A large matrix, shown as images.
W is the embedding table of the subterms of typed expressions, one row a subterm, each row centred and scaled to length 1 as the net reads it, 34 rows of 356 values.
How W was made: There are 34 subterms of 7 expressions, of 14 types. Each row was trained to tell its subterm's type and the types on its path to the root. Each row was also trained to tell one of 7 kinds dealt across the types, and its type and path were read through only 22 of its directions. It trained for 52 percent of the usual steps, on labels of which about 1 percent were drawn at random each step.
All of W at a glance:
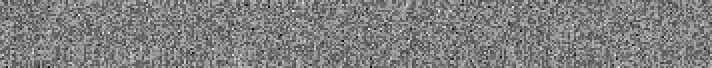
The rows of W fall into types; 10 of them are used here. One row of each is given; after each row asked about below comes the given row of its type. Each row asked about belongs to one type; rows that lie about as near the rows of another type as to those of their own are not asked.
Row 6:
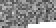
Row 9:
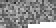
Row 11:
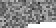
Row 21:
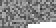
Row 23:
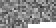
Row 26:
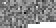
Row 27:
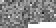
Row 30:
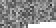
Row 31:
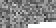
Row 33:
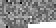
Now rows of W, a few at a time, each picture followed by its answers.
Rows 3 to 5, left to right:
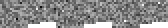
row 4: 23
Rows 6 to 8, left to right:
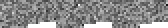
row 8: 23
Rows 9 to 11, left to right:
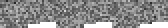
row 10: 21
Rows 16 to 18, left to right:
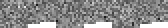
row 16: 9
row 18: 31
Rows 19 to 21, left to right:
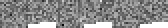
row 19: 31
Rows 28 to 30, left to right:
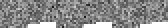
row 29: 9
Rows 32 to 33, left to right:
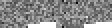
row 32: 31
